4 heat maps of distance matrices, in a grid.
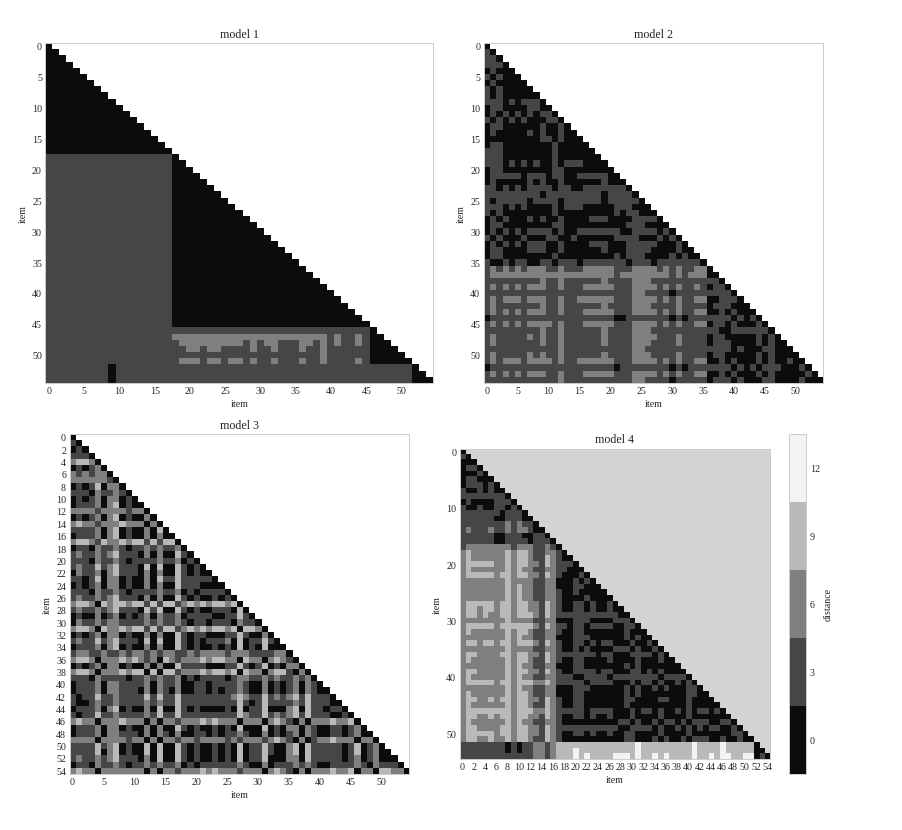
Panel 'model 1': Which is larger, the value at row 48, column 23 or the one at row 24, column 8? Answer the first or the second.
the first
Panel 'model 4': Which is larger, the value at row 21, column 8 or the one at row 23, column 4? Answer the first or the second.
the first
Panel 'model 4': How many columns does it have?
55
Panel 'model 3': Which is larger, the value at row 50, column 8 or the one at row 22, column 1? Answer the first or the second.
the second
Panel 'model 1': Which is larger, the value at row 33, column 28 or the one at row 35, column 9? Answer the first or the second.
the second
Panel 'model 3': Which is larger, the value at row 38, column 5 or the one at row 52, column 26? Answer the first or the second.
the first
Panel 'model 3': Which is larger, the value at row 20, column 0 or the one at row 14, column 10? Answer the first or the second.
the second
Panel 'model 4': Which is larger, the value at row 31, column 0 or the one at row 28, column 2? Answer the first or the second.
the second
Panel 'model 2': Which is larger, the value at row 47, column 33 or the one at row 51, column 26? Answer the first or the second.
the second
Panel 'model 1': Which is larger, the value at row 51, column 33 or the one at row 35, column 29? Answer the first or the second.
the first
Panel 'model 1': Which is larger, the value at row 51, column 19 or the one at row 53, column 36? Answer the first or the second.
the first
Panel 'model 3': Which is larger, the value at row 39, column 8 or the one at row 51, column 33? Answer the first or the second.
the first
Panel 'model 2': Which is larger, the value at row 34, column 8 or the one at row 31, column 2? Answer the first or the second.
the second
